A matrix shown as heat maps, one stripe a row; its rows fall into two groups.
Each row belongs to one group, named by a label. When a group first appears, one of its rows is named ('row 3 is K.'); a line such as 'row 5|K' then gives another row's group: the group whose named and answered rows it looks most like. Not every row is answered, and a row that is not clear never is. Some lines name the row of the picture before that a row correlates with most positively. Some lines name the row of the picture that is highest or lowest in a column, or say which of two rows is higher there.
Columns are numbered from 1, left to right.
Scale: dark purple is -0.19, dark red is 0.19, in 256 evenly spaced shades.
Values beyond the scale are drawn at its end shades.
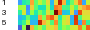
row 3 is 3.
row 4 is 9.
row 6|3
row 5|9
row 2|3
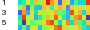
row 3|3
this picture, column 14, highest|3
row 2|3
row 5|9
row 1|9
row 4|3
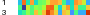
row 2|9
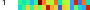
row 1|9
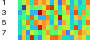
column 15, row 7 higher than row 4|No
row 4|3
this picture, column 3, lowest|7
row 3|9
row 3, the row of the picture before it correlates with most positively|1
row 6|9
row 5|9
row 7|3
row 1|9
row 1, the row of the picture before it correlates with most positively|2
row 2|9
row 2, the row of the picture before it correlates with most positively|2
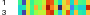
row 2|9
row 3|9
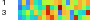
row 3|9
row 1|3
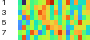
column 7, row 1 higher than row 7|Yes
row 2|9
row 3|9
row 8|3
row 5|3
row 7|3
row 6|3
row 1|9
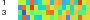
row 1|3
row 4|3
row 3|9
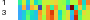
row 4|9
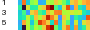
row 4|9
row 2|9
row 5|9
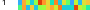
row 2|3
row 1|9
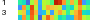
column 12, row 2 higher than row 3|No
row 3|3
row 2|3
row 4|3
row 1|3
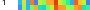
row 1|3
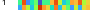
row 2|9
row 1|3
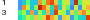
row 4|9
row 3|3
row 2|9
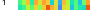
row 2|9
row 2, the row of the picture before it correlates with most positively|4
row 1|9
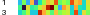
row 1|3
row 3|9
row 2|9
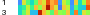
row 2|9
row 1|9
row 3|9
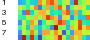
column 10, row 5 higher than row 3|Yes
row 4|9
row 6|3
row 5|3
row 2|3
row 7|3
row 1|9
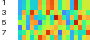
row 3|3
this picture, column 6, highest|8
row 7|9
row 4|3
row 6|3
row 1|9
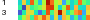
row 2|9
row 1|3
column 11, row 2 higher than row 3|No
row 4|9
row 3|3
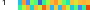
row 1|3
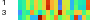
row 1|9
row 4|9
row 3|3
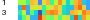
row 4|9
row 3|3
